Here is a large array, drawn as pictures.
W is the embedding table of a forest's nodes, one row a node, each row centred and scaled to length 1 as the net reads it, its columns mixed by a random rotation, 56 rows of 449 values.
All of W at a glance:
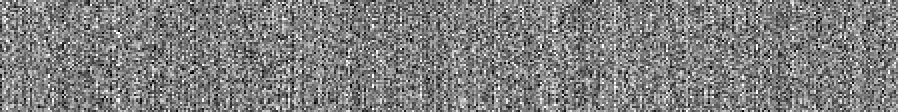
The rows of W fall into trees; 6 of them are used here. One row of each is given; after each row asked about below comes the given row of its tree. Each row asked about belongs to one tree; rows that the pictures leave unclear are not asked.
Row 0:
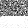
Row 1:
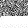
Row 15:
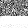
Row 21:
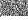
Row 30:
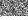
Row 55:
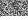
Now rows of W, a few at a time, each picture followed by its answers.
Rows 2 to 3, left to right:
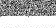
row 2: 0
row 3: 30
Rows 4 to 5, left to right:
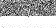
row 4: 15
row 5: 30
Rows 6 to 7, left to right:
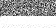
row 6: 15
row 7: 21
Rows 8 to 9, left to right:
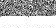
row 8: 15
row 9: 1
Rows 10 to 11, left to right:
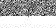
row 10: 15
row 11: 15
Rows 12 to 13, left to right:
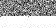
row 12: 1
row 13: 1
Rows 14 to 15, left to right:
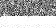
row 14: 1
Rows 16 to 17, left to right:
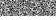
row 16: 30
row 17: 55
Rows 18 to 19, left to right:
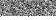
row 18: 30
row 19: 0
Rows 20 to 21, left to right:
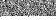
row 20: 1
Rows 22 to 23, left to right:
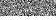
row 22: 15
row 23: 15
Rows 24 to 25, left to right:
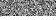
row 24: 15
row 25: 55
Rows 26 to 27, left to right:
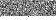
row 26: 21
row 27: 1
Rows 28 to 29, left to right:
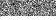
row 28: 55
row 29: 15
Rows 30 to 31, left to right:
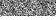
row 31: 55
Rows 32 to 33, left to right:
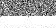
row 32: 30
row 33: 1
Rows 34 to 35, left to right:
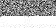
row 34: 21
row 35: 0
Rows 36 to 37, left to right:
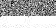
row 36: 0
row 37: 1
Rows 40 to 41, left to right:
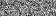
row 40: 55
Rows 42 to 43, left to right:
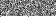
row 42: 1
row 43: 1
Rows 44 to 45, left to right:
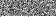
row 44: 30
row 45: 15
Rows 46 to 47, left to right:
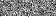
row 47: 30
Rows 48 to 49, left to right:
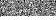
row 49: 30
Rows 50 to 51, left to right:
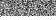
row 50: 30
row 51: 30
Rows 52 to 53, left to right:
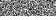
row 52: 15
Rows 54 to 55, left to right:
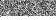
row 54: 1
